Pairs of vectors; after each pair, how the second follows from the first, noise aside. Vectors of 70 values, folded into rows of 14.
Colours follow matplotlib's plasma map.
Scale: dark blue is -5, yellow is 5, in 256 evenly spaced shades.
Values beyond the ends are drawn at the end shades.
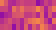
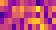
scaled up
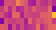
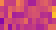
sign-scrambled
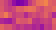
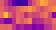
scaled up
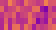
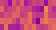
sign-scrambled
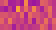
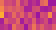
shuffled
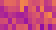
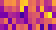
scaled up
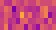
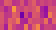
negated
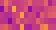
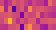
negated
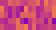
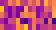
scaled up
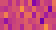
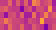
negated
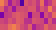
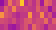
negated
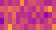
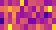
scaled up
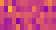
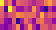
scaled up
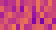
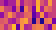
scaled up
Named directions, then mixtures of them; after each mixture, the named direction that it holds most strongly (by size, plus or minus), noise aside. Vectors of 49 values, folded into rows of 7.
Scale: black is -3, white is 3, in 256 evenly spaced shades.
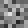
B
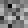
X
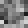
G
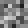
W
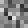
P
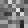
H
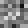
W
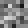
W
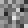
H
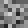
B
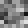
G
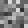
H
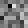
X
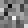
P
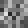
P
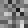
H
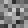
B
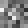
P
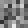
W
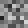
X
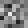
X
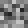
B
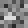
W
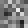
H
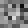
P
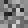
B
